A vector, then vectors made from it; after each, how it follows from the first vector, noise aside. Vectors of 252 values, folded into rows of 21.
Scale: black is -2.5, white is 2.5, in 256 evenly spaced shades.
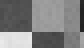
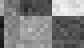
reversed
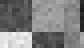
copied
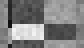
wrapped around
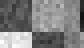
copied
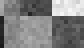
reversed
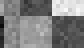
reversed
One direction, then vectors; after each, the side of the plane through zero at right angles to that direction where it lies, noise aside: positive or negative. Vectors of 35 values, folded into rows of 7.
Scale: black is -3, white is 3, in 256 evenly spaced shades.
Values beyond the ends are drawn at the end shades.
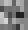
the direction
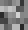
negative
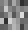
negative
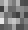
positive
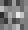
negative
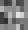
negative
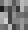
positive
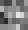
negative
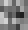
positive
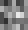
negative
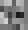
positive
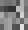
positive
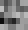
negative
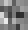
positive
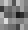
positive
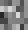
negative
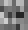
positive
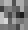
positive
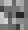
positive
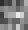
negative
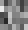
negative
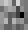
positive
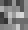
negative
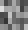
negative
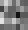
positive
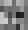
positive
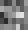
negative
